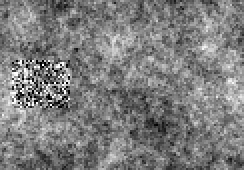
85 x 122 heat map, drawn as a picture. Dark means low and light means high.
Mirror symmetry: none. Roughest part: middle left. Ninth with the highest average: middle right. Odd patch: rougher, in the middle left.
